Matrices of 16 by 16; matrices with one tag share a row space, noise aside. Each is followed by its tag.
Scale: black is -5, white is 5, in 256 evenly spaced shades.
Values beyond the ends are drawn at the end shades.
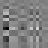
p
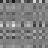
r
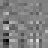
p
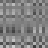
r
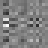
p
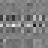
r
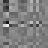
p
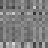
r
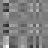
p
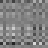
r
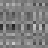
r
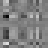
p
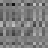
r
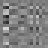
p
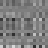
r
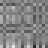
r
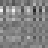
r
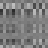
r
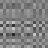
r
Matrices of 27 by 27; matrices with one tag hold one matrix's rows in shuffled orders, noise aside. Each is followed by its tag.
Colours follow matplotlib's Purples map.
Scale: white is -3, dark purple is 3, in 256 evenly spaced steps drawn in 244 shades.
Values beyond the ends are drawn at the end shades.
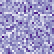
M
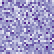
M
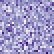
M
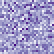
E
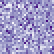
M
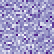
M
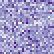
E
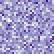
M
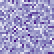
E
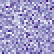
M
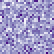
M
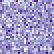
M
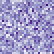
M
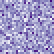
M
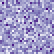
M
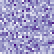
E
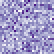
E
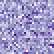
E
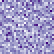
M
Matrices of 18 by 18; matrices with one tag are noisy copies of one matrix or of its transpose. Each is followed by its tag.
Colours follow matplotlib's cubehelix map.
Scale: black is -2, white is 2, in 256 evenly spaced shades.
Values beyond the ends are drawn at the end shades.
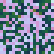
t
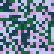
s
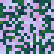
t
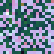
s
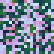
t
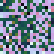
s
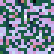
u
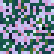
t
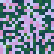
t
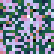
t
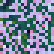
s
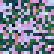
t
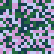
s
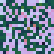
u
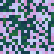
s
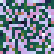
u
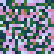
u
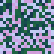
s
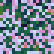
s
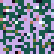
t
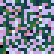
u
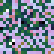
s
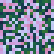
t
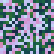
t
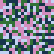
t
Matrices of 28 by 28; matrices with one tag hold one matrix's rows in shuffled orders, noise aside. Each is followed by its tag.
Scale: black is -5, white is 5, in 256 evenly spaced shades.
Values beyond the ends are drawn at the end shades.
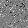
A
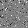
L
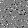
A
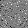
L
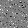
A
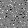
A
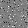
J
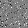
L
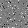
J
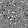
J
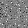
L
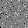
L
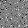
L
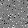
J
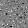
A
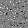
A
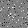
J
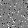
J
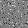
J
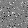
J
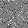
J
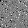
L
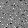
A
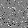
J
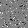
A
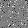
J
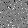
J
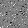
A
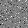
L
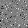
L
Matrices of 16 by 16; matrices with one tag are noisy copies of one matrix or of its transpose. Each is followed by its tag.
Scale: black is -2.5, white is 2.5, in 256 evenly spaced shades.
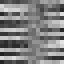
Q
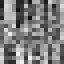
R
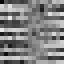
Q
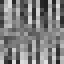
Q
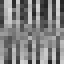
Q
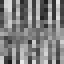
Q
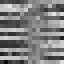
Q
